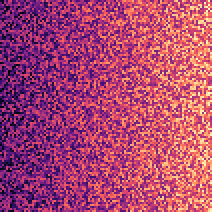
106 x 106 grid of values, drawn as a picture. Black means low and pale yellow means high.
Overall the values sit about 50% of the way up the scale. Values rise toward the right. No row or column stands out.
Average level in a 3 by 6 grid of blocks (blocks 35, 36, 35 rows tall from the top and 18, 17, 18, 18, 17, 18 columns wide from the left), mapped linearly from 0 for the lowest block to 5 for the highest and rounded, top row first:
012345 / 012345 / 012345
